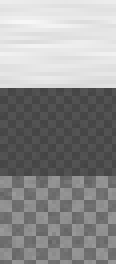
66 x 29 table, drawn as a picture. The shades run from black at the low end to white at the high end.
It is made of 3 by 1 panels. Panel 1,1: very high, streaked across, faint in contrast. Panel 2,1: low, checkered, faint in contrast. Panel 3,1: middling, checkered.
